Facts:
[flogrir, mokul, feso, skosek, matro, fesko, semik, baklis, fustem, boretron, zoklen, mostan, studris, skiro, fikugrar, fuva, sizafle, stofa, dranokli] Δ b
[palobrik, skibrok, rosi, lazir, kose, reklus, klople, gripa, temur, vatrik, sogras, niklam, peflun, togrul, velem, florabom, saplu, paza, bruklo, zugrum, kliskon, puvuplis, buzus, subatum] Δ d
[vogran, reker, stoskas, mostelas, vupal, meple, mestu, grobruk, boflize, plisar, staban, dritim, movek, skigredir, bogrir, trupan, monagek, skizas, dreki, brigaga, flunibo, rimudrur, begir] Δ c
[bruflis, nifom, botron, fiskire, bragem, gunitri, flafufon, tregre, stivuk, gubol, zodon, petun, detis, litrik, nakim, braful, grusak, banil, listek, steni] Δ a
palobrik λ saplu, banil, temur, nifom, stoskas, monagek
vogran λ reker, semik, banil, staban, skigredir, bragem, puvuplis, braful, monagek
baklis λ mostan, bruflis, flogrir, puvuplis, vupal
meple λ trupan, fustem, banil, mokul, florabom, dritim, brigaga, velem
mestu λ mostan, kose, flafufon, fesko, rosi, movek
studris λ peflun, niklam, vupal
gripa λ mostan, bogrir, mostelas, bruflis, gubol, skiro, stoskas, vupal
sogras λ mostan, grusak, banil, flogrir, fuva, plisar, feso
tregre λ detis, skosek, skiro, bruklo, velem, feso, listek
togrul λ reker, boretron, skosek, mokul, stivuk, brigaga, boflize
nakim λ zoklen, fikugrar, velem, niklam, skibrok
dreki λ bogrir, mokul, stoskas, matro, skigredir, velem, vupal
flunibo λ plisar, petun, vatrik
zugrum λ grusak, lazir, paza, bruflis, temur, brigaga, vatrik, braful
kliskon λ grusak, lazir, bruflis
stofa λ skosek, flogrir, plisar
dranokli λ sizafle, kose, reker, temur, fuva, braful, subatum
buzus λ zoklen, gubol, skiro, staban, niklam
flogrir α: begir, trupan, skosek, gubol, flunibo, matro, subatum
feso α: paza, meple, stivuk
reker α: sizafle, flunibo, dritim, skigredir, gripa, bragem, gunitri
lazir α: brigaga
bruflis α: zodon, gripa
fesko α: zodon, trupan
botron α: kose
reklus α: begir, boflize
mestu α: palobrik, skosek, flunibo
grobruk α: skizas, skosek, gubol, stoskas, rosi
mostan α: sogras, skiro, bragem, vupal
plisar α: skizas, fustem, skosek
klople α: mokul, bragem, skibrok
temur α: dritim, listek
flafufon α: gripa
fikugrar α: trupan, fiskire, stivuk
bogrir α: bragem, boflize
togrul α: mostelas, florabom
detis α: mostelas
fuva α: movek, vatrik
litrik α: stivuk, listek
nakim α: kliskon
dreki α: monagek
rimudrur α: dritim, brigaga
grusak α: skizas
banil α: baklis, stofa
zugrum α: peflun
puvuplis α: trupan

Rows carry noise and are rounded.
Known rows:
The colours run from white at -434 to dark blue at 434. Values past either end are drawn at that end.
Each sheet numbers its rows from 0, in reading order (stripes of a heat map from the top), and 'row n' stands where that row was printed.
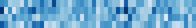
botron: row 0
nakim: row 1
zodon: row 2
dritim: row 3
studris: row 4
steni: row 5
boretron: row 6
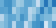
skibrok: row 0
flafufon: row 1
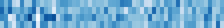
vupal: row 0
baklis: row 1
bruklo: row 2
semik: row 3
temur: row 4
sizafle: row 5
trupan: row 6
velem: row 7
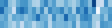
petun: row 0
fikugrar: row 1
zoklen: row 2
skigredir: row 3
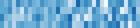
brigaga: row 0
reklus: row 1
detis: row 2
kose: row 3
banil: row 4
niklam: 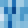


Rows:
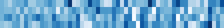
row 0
fesko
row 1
feso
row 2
palobrik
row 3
peflun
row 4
togrul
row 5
vogran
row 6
kliskon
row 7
tregre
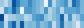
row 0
meple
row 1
florabom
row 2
bruflis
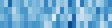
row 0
staban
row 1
braful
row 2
dranokli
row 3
gubol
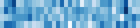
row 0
buzus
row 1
mokul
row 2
vatrik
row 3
skosek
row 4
gripa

